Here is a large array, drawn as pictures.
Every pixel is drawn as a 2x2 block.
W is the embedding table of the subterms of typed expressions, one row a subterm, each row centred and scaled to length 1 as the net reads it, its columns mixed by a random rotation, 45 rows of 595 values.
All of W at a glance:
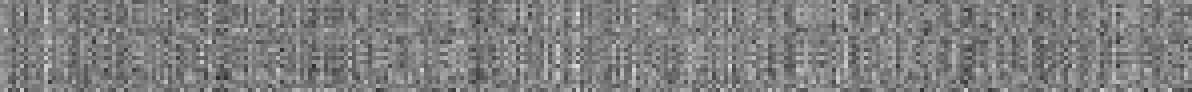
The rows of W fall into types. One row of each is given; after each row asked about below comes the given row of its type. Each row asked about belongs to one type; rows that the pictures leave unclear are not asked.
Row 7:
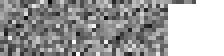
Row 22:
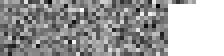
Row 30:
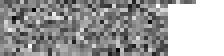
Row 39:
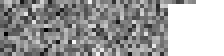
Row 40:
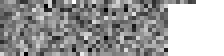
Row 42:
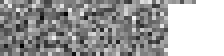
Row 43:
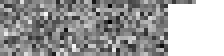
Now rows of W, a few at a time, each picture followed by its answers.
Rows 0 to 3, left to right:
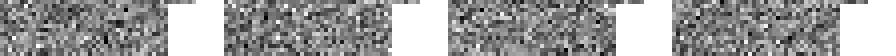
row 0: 39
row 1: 42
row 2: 30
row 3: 7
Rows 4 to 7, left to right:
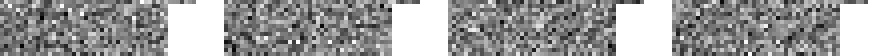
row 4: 42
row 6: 7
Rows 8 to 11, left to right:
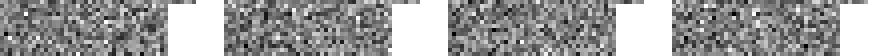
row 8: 7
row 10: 39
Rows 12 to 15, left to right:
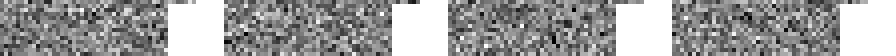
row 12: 22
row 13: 40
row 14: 39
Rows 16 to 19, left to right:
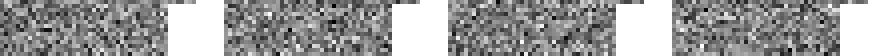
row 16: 39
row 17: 43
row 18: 7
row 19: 30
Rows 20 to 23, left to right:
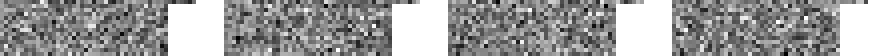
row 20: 7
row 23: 30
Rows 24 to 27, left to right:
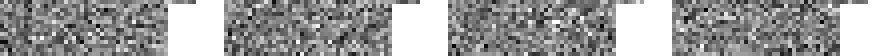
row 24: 40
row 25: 7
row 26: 22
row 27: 30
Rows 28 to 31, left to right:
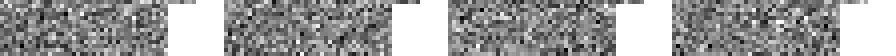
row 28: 42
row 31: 22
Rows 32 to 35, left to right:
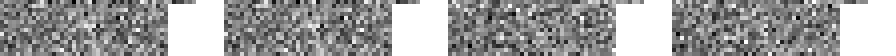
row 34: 42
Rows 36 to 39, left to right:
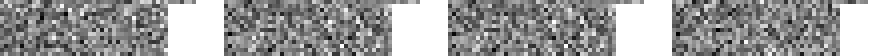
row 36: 42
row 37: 39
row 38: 39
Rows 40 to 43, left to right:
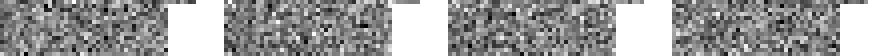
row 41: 42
